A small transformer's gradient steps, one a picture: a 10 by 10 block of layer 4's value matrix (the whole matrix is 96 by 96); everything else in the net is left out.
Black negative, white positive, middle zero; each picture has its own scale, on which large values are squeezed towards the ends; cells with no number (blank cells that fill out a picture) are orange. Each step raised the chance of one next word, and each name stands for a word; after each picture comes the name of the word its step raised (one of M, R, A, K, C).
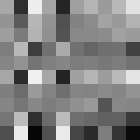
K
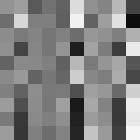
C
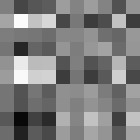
C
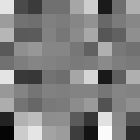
K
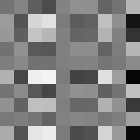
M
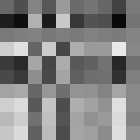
C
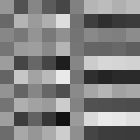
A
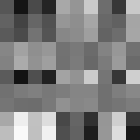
K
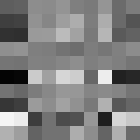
M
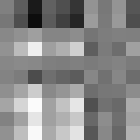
C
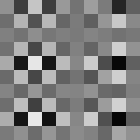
A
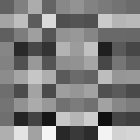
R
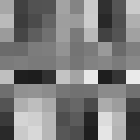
K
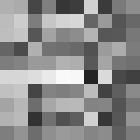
M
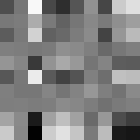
K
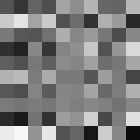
R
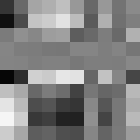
C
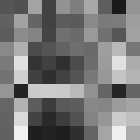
M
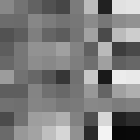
K
